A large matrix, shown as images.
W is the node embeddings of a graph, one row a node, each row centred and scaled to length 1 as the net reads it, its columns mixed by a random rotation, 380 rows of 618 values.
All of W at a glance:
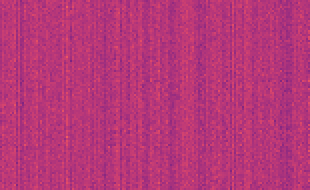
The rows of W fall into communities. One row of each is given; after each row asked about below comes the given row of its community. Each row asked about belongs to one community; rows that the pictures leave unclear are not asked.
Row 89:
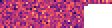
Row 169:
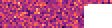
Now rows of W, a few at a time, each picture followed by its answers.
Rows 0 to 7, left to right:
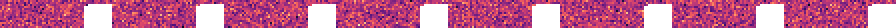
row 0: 89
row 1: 169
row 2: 89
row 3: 169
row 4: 169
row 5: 89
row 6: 169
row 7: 89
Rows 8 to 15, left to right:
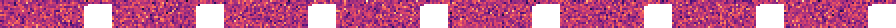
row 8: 89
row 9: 89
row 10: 169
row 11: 89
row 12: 89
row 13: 89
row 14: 89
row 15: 89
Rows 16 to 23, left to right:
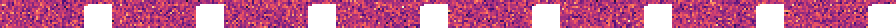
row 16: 169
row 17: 89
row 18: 169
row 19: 169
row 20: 89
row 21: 89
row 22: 169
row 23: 89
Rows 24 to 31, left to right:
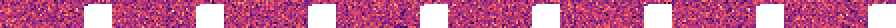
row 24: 89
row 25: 89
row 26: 169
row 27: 169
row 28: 89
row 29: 89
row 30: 89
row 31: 169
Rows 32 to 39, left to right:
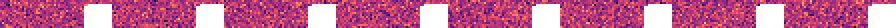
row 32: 169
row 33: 89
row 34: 89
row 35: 169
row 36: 89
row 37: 89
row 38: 89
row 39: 169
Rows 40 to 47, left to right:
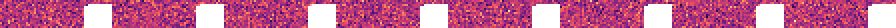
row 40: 89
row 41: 169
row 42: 169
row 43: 89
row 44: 89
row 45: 89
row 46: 169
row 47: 169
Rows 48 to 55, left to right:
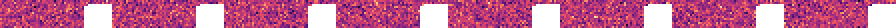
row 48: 89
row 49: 89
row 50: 169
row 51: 169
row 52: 169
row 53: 89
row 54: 89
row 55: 89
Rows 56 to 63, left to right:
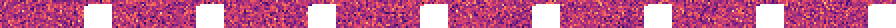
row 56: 89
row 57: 169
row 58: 89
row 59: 169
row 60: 169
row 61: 169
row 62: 89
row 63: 169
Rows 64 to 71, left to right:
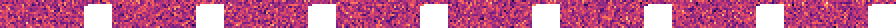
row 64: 89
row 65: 169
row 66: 89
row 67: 169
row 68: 169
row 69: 89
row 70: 89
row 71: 169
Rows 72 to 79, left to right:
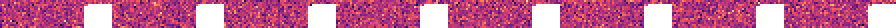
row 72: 169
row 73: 169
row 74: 89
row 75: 169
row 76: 169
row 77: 169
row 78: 89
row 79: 169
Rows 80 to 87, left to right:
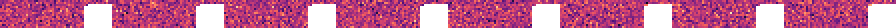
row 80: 89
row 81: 169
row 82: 89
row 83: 89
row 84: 89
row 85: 169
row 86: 89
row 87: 169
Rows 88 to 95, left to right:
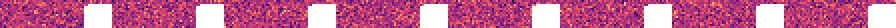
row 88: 169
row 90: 89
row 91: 89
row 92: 169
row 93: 89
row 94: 169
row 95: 169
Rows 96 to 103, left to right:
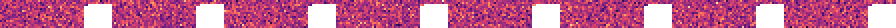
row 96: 89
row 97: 169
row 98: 89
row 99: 169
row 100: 169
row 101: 89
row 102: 89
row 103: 89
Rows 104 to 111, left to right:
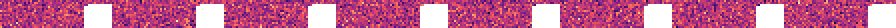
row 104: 89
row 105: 169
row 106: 89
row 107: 169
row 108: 89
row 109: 89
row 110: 89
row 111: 169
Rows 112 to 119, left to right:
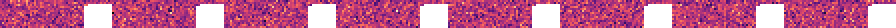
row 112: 169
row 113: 89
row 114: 89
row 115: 89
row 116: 169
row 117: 89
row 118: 89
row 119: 89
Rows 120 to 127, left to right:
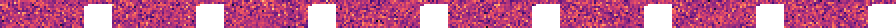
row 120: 169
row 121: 169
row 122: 169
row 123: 89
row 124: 89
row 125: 169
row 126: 89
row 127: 89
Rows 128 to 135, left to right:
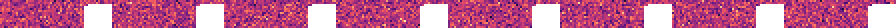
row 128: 89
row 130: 89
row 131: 89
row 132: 169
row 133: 169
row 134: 89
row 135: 89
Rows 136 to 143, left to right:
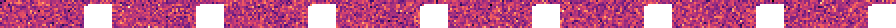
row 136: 169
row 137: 89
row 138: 169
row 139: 89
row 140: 89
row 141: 89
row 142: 89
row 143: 89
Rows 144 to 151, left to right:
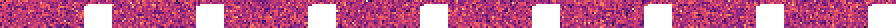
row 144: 169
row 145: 169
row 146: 89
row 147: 89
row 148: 89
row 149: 169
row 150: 169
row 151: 89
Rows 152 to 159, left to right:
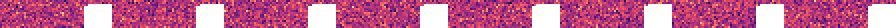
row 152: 169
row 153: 89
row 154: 89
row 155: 89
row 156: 89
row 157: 169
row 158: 169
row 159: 89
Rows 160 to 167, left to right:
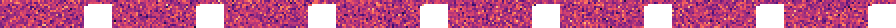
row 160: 169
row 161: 169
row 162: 169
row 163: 169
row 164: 89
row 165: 169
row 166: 89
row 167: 89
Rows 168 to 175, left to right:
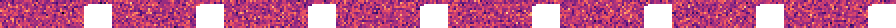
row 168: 89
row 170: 89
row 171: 89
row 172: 89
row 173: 89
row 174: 89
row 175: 89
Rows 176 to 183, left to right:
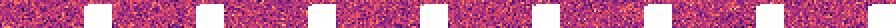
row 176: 169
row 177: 169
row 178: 89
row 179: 169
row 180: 169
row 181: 89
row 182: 169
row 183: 89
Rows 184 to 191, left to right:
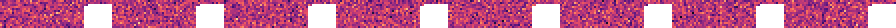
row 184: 89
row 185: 89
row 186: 169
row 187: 89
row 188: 89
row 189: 89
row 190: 89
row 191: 89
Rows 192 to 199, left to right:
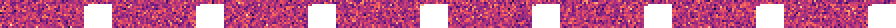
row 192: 89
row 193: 89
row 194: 169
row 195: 169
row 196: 169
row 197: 89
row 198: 89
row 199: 89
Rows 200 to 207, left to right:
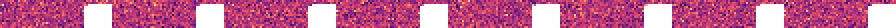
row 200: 169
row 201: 169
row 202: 89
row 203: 89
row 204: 169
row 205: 169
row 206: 169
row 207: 89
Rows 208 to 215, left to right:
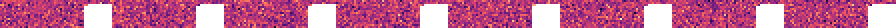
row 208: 169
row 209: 89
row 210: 169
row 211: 169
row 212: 169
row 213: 89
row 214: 89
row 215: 89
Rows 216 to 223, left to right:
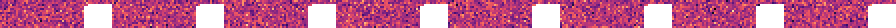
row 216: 89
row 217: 89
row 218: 169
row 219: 169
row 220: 169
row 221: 169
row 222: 89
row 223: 169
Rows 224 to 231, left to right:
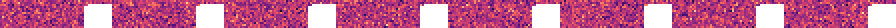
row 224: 169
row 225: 169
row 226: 89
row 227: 169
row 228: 89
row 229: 169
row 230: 89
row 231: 89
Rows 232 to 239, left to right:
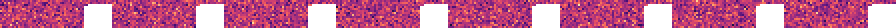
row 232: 89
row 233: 169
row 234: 169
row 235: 89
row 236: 89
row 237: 169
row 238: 169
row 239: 89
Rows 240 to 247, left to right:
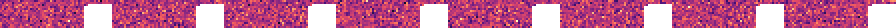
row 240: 89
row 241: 89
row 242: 89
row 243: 89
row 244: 89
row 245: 89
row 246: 89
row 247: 89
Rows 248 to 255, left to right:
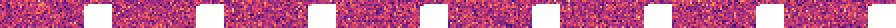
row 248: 169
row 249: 89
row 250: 169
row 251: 89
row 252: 169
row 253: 89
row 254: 169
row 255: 89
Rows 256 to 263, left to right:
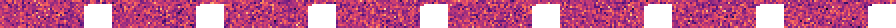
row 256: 169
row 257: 169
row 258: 169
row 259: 169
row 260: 169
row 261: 89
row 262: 89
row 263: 89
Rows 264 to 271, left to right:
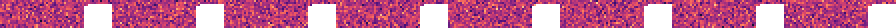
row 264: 89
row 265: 89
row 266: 89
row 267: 89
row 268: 169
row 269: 89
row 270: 169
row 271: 169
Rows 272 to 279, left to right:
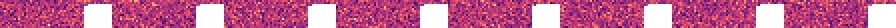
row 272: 89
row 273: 169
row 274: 89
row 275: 89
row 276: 169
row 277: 89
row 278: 89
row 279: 169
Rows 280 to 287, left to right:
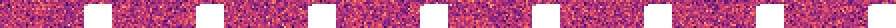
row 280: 169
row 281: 89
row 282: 89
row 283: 169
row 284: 169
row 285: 89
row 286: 89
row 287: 169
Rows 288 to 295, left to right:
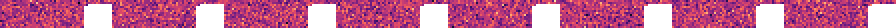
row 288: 89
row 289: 89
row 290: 89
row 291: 89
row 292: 169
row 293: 169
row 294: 89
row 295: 169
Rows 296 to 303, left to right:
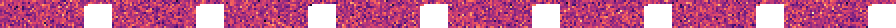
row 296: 169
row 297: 169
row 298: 89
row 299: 169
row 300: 169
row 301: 89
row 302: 169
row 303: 169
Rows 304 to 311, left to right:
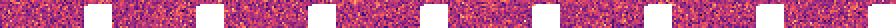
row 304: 169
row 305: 89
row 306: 89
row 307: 169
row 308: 169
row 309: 169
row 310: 169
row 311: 89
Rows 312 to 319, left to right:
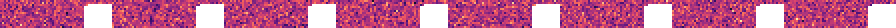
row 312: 169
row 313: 89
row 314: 169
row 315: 89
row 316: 169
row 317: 169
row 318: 89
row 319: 89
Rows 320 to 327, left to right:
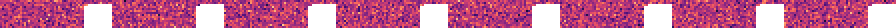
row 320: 169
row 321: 89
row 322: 89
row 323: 169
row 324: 169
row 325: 169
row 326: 169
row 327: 89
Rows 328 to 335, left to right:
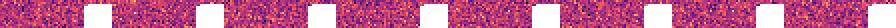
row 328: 169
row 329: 169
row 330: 89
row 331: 89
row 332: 89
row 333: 169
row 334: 89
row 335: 169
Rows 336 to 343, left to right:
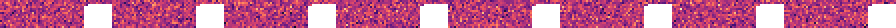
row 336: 89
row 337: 169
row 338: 169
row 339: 89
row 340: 89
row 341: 89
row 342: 169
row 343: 89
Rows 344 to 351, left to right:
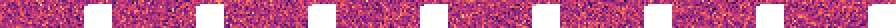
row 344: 169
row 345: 89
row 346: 169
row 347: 89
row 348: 169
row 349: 169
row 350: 89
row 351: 169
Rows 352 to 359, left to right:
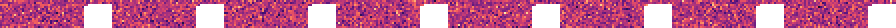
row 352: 169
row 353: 89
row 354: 89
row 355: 169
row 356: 89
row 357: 169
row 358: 169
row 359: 89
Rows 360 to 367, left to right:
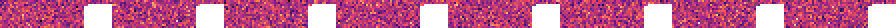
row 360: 89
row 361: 169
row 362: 169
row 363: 169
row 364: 89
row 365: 89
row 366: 89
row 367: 89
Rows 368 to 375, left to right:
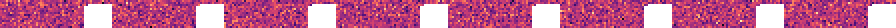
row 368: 169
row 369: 169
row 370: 89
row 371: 169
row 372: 169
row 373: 89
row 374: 89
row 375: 89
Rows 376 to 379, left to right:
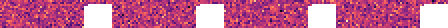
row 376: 89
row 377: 89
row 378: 89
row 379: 169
